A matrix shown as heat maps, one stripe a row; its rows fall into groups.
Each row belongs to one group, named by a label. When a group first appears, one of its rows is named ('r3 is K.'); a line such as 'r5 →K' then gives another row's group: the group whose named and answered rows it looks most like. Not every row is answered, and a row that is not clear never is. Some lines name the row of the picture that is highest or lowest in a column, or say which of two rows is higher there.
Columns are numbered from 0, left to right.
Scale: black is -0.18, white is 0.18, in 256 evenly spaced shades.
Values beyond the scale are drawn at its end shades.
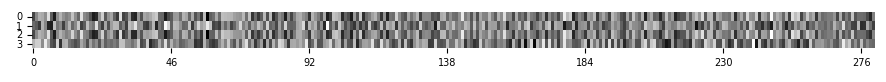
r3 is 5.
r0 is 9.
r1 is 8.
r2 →9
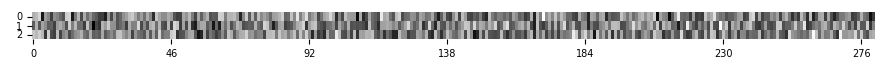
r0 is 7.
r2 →5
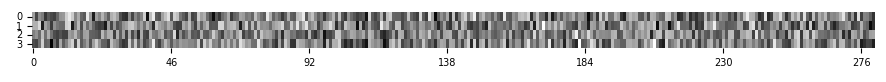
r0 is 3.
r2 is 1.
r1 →7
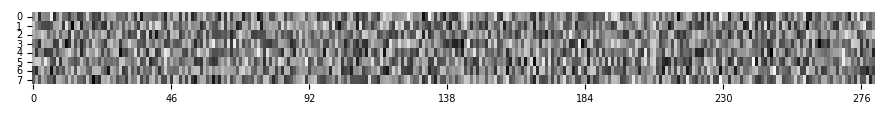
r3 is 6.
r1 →7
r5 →5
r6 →9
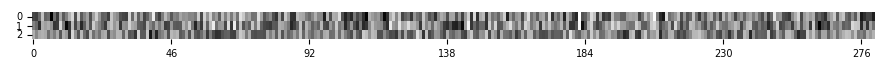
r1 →6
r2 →5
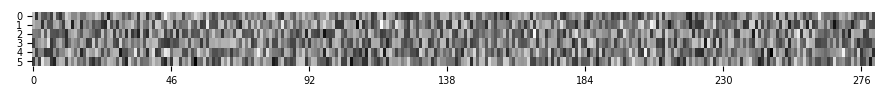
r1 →7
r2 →1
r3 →9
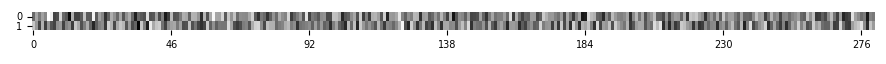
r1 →1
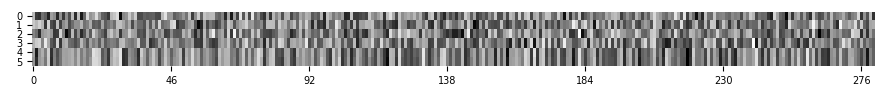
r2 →6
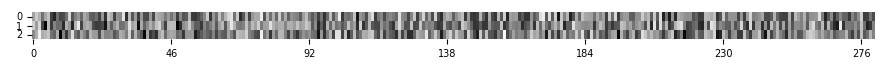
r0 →1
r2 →5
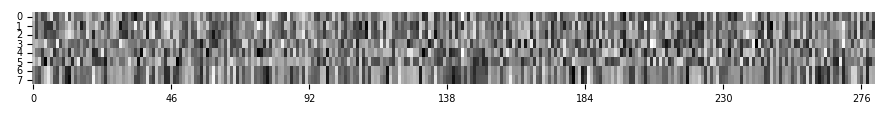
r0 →3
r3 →5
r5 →7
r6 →6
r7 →6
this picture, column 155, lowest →1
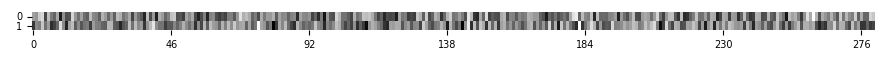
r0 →5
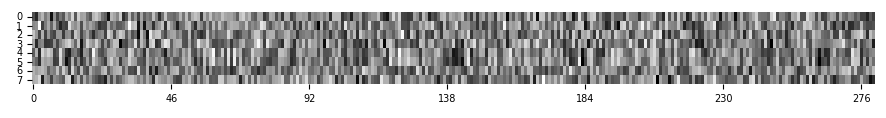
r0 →9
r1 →7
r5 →6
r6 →5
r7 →7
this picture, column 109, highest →2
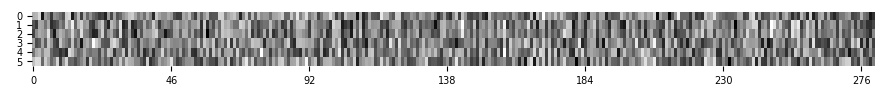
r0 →7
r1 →9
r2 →9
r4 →1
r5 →5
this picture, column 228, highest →2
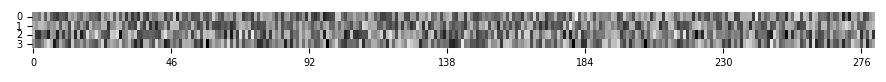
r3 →6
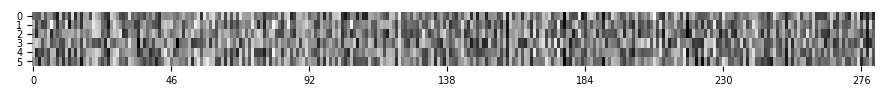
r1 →3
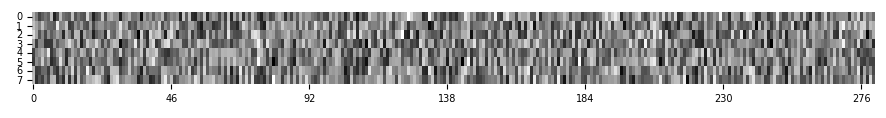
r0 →6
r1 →5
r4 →9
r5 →9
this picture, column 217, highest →7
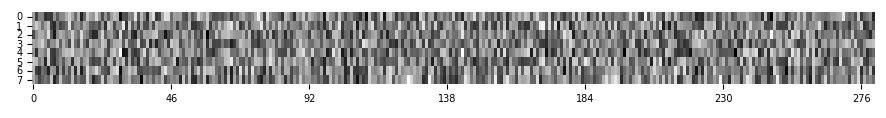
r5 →1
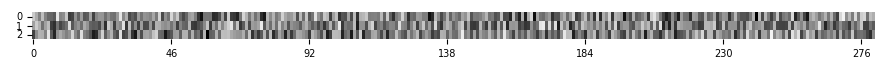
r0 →5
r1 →1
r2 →9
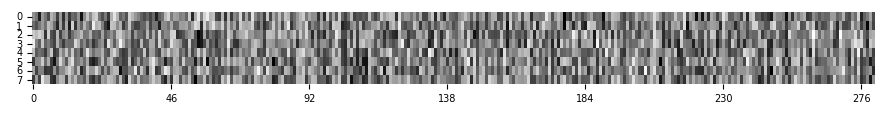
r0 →8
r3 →1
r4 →3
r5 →9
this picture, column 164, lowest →3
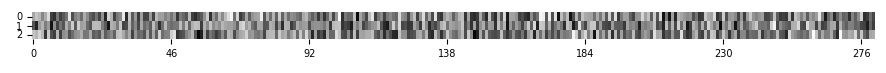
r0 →1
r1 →9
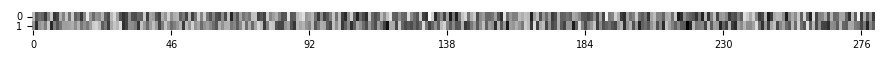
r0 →3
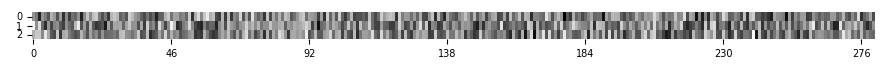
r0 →8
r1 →7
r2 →5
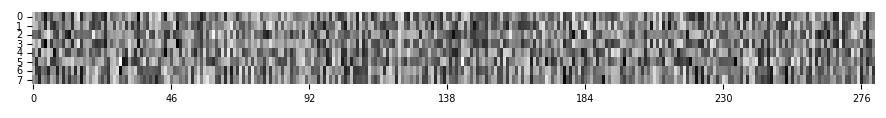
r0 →7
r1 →1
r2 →6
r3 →7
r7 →8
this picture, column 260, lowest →7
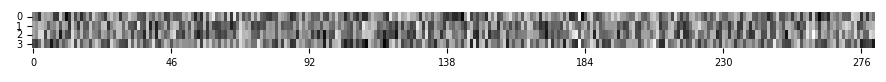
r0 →6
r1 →5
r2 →5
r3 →9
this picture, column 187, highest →3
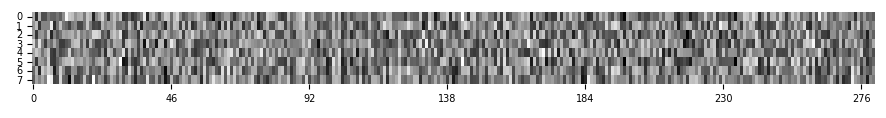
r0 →3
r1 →8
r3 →7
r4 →1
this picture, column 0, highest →3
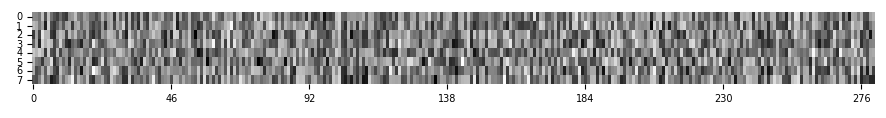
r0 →1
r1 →1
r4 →5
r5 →6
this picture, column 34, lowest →5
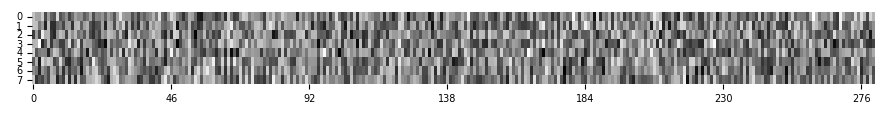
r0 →5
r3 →7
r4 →7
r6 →8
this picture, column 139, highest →0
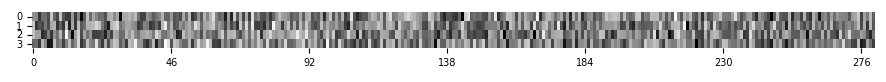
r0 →6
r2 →7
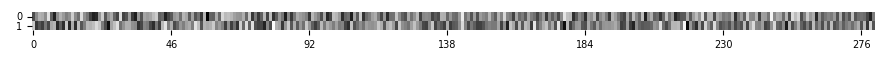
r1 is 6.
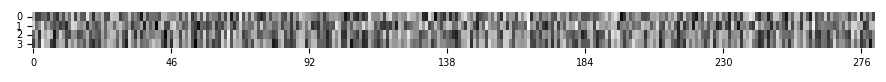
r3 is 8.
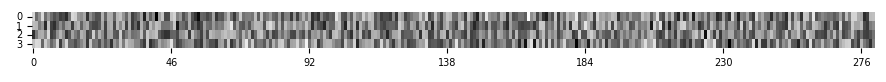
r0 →1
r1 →1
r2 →9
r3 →5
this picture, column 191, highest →0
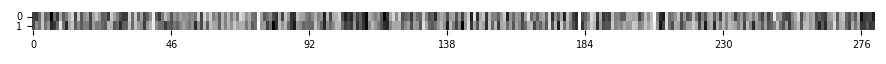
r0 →9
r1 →9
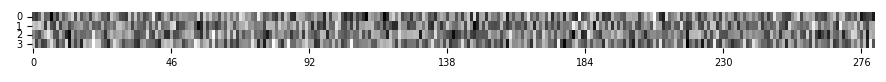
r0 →9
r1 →5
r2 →6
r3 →3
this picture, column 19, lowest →0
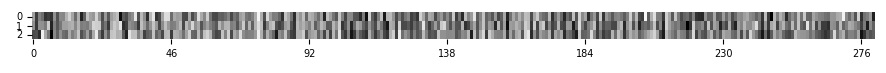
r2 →8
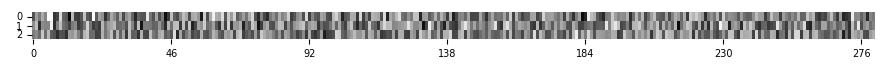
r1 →8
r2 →1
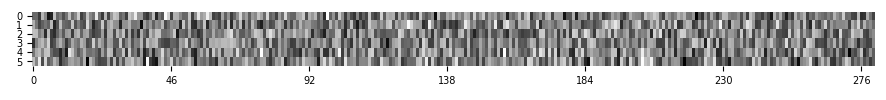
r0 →8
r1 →6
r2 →1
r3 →9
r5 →7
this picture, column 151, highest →5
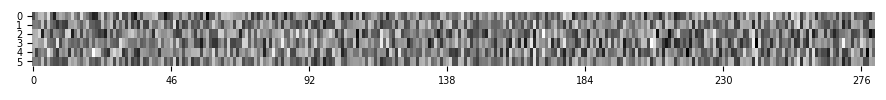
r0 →9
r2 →7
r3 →5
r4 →3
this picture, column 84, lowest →0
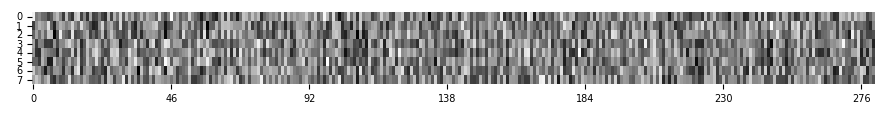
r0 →7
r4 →6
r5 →8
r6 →7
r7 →1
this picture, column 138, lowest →2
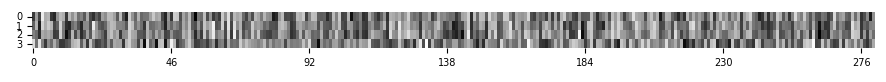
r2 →6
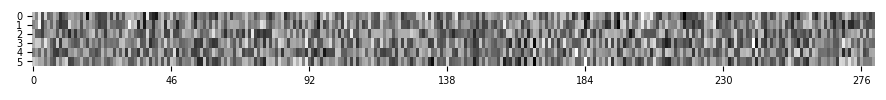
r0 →7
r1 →7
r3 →5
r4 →1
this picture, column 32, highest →1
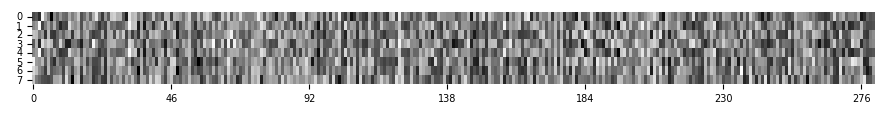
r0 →8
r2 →1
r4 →7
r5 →1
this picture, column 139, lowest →7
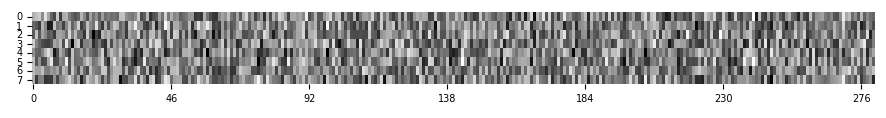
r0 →5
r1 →8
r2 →8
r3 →7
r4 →6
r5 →3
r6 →5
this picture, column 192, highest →0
